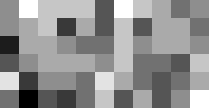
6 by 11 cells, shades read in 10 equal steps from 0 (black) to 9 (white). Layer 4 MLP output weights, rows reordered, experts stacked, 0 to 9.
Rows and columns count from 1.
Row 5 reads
8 2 5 5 4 8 6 4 3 4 6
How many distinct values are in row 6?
8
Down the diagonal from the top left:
5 6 6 6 4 7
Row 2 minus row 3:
4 0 1 -3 2 -1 0 -2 0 0 -1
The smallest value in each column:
1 0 3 2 4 3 3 3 3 3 4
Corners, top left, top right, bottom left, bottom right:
5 5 4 9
